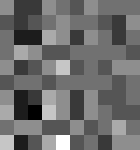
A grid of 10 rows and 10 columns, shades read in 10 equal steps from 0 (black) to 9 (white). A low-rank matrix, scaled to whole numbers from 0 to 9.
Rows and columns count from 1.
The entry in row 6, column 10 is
4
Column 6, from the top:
3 4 2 4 3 4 2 2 5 3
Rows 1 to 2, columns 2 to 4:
2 2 5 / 2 3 4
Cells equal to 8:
0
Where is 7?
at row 5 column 5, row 8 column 4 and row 10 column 1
